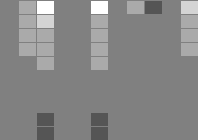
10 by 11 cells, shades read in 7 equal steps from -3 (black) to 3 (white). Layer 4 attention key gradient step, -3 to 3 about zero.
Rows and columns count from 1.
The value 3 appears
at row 1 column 3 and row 1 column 6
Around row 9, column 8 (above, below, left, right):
0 0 0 0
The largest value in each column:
0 1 3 0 0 3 0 1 0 0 2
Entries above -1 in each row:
10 11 11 11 11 11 11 11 9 9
